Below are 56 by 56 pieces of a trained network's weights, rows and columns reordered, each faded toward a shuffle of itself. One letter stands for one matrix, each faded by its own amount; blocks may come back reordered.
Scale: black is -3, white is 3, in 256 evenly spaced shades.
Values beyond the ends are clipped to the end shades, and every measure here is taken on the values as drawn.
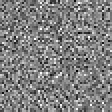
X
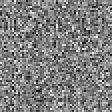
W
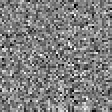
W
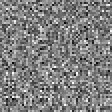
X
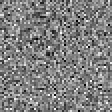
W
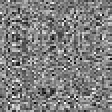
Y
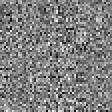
Y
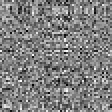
Y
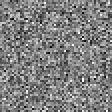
W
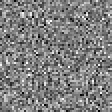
W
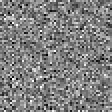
W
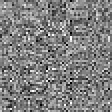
X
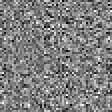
X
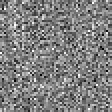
X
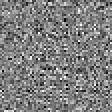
X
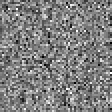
W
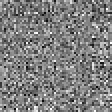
Y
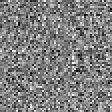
Y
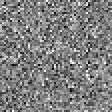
W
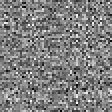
Y
